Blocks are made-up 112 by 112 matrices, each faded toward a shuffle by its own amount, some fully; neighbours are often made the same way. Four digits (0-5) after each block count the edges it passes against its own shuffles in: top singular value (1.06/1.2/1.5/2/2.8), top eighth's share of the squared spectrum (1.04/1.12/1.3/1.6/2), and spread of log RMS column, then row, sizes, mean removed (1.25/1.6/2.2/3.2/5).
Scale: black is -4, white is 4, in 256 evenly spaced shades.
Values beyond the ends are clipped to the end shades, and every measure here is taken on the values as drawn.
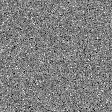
0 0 0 0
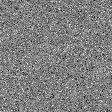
0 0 0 0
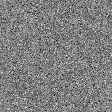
0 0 0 0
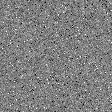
0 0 0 0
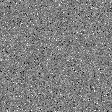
0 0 0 0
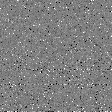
2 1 0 1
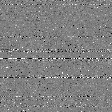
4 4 0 3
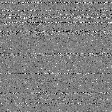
2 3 0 4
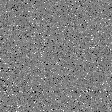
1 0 0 1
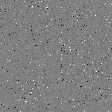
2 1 0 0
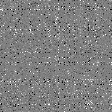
2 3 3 3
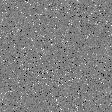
0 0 0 0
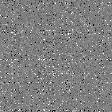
2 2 2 2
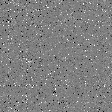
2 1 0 1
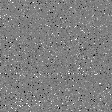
1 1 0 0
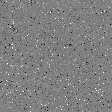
1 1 0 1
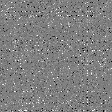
2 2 1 2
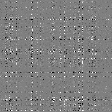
3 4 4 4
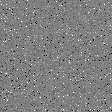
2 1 1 1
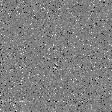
1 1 1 1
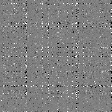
3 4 3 3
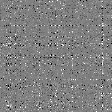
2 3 3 3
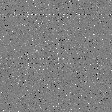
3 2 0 1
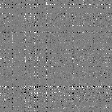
3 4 3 3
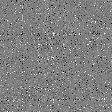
2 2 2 2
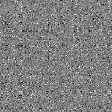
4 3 1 2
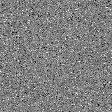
1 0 0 0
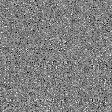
3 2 1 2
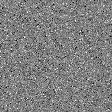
1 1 0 0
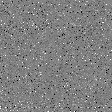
1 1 0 1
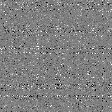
2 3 2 3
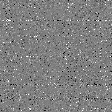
2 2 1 2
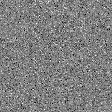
3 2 0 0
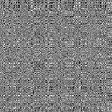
5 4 3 3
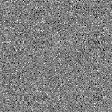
4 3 2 2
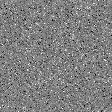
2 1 0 0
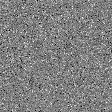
1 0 0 0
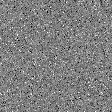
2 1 0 0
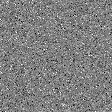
1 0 0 0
